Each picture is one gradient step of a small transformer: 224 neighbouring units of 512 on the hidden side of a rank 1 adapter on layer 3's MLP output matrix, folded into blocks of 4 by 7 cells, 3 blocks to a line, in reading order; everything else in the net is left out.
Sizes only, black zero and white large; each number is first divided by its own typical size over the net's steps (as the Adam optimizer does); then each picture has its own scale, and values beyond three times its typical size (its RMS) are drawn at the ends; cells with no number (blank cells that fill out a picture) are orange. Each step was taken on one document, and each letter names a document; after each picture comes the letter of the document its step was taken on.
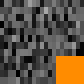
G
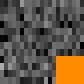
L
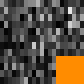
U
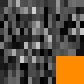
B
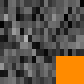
U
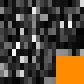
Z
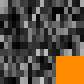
Z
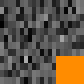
L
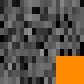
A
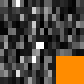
Z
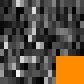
Z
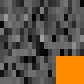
U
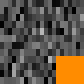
G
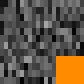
L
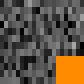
G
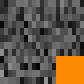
B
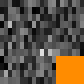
B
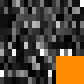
B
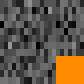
G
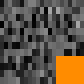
G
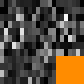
L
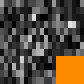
Z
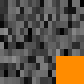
U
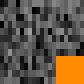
A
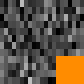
L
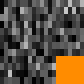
G
